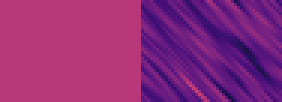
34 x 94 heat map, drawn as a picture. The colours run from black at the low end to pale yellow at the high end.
It is made of 1 by 2 panels. Panel 1,1: middling, flat. Panel 1,2: low, slanting down to the right.
